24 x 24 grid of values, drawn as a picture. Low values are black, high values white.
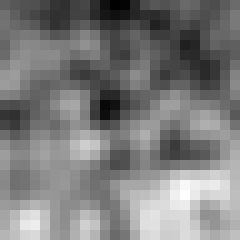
Ninth with the highest average: bottom right. Stripes: none. Odd rows or columns: none. Slope: up to the bottom. Average level on the scale: 50%. Roughest part: centre.
